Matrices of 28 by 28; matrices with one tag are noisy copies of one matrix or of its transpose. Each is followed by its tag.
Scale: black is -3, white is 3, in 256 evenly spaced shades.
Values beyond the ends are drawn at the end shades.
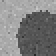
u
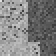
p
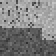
p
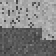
p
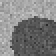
u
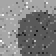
u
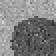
u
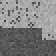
p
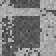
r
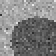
u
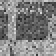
r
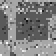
r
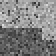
p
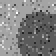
u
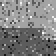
p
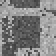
r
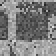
r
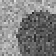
u
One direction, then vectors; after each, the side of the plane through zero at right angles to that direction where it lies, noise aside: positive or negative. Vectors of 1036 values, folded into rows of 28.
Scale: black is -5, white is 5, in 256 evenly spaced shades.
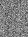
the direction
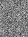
positive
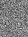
positive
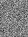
negative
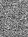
negative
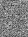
negative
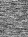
negative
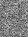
negative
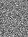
negative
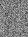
positive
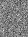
positive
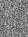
negative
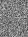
positive
